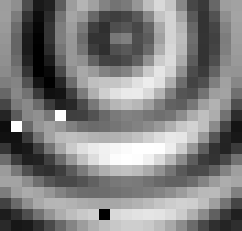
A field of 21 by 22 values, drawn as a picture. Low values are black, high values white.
Concentric rings centre on the top middle. Values change most from cell to cell in the middle left. The ninth with the lowest average is the top left. No single row or column stands out from its neighbours. Three lone cells stand out: two far higher and one far lower than their neighbours. On average the colour sits 50% of the way up the scale.
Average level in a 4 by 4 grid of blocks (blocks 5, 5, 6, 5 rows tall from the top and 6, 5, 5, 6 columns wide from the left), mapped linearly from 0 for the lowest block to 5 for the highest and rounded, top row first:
0232
0352
1452
2343
